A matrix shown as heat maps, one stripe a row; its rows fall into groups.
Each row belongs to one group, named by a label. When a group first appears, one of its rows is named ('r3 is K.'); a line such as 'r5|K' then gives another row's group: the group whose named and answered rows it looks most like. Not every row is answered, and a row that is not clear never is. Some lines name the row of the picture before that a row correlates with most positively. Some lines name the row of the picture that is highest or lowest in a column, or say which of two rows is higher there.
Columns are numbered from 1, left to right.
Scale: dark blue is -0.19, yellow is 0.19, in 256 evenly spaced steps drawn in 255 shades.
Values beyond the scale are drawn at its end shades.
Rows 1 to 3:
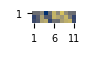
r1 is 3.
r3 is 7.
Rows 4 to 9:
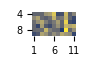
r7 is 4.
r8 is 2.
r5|3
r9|7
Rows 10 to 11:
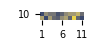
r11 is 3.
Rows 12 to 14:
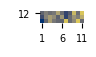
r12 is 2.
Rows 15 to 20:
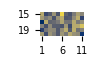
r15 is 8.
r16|3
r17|2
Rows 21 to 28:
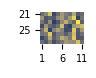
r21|3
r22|3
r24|2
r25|2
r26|3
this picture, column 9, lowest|23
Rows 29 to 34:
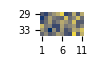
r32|3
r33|8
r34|2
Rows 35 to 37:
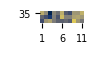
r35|8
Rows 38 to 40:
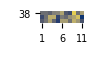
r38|2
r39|7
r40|7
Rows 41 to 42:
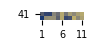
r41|8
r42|2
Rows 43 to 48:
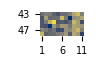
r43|4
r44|2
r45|7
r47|4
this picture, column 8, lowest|44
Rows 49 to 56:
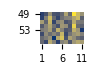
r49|4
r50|7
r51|3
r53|3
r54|2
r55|3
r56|4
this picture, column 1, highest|51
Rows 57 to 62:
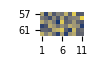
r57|3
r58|8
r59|3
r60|7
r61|2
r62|3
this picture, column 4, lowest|57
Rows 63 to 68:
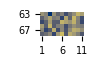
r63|8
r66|3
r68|3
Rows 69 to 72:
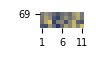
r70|4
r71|3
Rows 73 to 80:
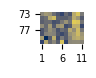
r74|7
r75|4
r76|3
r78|4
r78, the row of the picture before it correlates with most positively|69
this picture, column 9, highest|75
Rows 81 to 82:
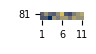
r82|8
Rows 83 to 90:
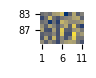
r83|2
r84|7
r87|8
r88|2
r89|2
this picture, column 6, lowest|84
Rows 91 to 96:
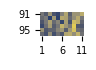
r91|4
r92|8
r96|4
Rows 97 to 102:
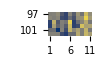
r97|4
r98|4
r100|2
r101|8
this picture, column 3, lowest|101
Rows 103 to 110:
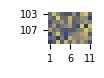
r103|4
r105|2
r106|2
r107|4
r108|7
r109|8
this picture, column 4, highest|105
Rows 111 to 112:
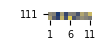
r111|8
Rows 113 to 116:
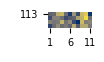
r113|7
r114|4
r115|2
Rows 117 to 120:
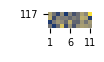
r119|2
